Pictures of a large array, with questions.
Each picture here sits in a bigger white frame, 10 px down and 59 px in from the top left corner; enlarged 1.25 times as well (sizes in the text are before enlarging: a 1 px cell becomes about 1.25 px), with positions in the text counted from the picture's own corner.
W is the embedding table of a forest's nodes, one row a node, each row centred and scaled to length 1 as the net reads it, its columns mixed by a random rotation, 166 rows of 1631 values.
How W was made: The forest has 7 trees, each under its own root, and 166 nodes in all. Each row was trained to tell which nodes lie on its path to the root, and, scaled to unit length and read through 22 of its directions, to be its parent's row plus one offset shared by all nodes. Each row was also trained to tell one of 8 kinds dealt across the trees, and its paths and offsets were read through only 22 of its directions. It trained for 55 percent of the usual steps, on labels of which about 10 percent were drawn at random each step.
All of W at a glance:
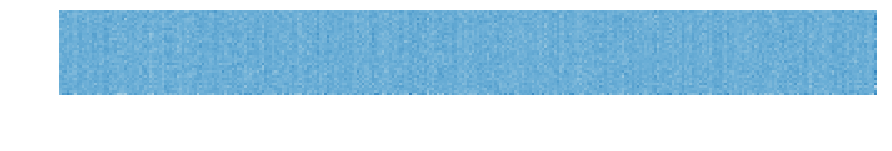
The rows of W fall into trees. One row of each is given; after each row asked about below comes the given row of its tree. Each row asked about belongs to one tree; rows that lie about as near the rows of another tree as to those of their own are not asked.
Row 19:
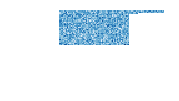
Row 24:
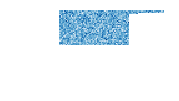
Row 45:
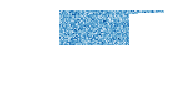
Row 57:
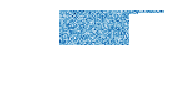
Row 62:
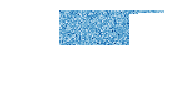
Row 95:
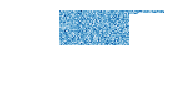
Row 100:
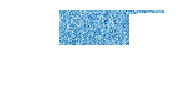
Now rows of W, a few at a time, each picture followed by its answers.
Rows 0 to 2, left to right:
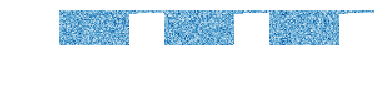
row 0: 95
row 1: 62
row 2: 45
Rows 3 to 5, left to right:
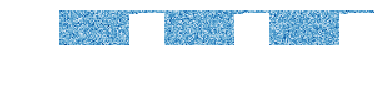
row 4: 95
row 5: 100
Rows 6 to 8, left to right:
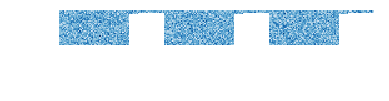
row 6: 95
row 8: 62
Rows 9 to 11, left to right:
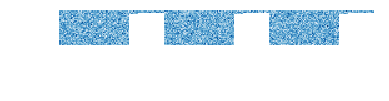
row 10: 62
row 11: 57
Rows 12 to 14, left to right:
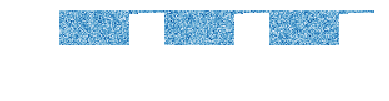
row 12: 24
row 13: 24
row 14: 45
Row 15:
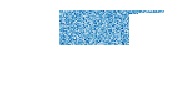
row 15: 57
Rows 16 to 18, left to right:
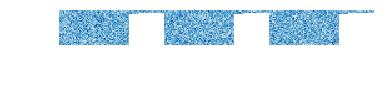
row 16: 57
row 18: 57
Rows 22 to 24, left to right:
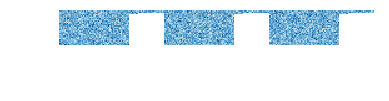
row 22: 62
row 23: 57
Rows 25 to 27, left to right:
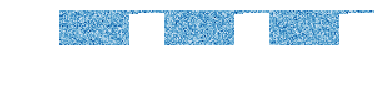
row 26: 57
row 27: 24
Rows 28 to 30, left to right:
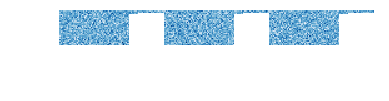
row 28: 62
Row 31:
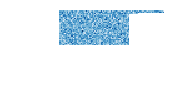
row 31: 95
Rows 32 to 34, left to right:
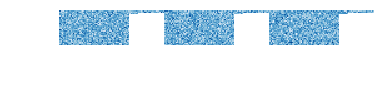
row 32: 62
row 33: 62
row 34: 45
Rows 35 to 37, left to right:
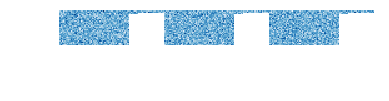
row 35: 45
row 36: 57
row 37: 45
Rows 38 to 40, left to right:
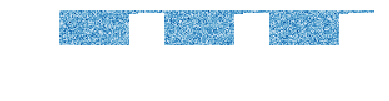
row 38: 95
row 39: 24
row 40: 45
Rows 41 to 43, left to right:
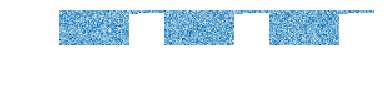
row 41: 45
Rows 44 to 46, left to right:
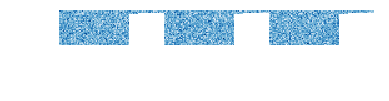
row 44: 62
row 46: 62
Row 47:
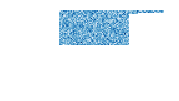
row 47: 45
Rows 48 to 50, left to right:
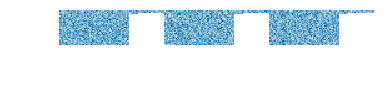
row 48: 62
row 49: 45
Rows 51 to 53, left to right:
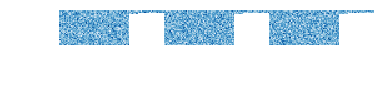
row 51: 45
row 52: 95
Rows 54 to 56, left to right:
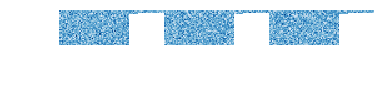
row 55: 45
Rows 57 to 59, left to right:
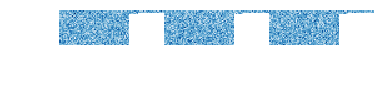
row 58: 100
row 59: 100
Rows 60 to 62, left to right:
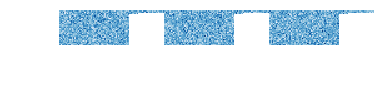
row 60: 57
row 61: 95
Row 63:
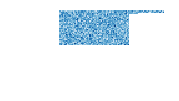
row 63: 95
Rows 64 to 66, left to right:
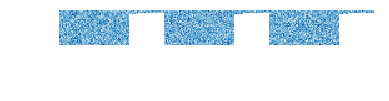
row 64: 45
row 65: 24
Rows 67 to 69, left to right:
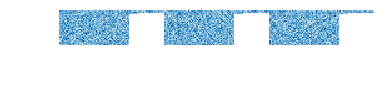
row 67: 62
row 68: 45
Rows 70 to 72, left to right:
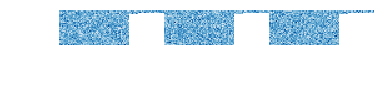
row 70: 45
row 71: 100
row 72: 45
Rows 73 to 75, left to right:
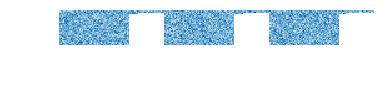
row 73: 45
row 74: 62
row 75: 95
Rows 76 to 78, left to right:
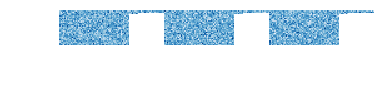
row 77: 62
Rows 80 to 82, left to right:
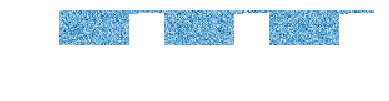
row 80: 95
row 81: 45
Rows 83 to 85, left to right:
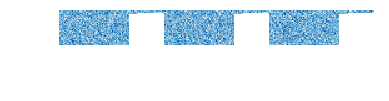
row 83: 45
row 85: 45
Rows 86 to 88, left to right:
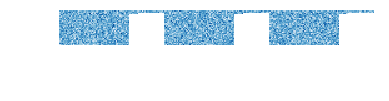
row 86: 57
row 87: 24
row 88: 95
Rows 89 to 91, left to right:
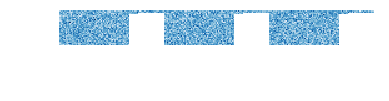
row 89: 100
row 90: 62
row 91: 95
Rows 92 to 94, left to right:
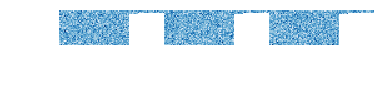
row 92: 95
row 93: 19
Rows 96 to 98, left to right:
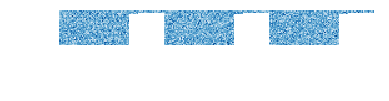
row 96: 57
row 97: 62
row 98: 45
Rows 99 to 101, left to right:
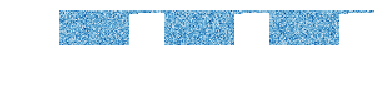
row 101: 57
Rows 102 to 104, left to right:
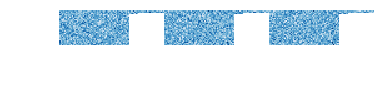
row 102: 62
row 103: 62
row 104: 57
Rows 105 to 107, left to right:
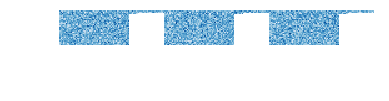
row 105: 95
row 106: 57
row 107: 95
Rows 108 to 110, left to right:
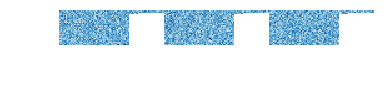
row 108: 62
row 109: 24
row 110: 45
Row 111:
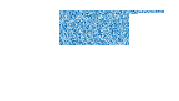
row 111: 45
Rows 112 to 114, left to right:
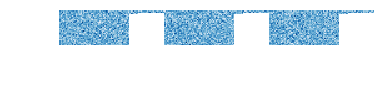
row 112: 62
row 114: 62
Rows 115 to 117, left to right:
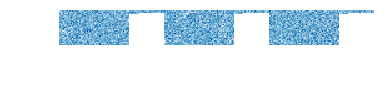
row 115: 45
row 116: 100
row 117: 62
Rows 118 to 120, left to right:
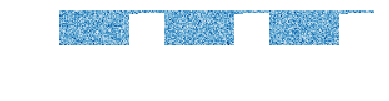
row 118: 45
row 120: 62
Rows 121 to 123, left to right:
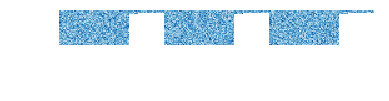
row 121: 24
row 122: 24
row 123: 19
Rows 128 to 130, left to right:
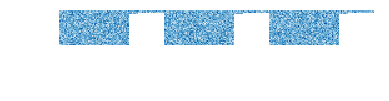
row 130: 100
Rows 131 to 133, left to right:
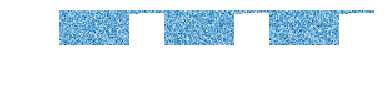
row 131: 100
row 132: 45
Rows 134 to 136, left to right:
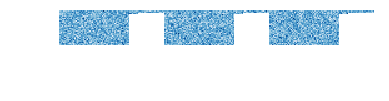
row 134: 57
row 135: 62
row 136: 24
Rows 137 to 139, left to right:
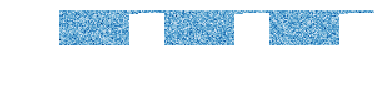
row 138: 62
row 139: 62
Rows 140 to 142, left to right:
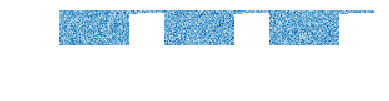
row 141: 57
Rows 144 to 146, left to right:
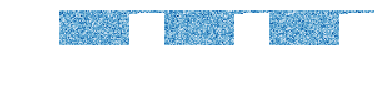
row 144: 95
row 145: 19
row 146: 62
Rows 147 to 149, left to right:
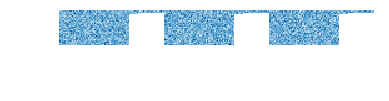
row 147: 57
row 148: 19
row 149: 24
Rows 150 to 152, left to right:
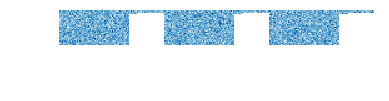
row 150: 100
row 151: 95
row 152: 62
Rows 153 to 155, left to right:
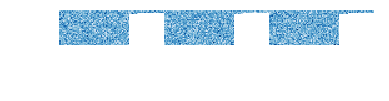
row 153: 45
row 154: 95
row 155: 19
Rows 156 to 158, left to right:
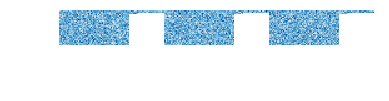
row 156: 100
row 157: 57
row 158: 100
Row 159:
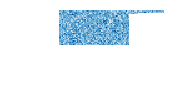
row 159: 45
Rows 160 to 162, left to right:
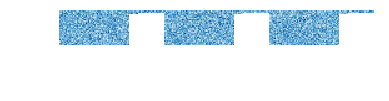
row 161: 95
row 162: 100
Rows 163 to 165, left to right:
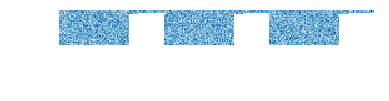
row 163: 57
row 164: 19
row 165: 57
